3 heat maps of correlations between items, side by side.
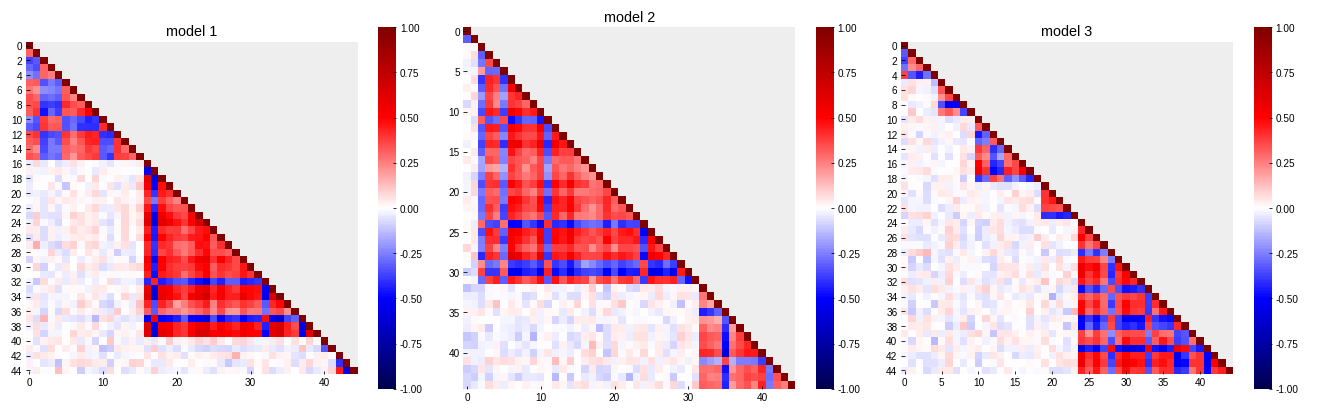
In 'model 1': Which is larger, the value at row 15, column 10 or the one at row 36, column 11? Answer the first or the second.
the second
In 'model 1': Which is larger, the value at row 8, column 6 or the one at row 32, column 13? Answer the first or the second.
the first
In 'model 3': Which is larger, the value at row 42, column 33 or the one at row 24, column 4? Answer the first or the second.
the second
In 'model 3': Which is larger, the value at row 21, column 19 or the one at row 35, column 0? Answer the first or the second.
the first
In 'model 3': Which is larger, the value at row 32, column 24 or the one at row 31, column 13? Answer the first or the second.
the first
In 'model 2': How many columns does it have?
45
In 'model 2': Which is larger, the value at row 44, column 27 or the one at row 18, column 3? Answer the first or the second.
the second
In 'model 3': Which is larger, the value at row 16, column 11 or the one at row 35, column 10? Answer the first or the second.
the first
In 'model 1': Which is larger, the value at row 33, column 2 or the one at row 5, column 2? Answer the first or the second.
the first
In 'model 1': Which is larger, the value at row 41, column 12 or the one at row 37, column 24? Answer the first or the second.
the first
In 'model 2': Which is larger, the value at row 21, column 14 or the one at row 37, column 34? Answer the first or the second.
the first
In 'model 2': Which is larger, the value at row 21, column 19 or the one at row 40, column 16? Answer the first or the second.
the first
